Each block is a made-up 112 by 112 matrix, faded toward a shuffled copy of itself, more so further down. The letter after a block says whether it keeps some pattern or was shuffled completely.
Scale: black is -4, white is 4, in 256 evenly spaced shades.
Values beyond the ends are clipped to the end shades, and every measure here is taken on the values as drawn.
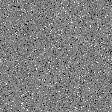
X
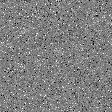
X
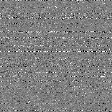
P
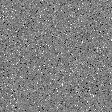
X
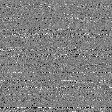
P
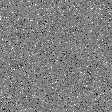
X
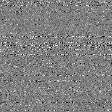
P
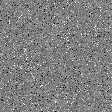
X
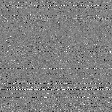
P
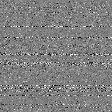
P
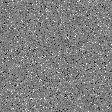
X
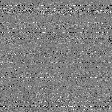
P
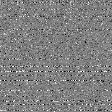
P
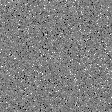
X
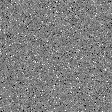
X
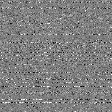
P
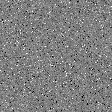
X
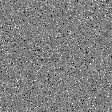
X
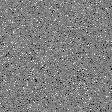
X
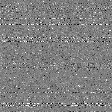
P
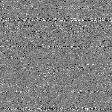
P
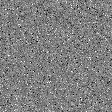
X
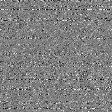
P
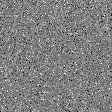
X
